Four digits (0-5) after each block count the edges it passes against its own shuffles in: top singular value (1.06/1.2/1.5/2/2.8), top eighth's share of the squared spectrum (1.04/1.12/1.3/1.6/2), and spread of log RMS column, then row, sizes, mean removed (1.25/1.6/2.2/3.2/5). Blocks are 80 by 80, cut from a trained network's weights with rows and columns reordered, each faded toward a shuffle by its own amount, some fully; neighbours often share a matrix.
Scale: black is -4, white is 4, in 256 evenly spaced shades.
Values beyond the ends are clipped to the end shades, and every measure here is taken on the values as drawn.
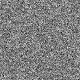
2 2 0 0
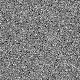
0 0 0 0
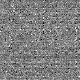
3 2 2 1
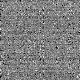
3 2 2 0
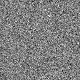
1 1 0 0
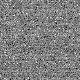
2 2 1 0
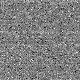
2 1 0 0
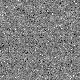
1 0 0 0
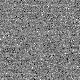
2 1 0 0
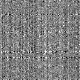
4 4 1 3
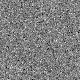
0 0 0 0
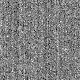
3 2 0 1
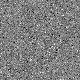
0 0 0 0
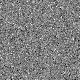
0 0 0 0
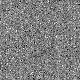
1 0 0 0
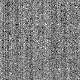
3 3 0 2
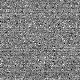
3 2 2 0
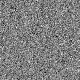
1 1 0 0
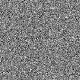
3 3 0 2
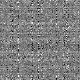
3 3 3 1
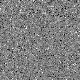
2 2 0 1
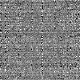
3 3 3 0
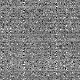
3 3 3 1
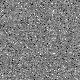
0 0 0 0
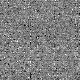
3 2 2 0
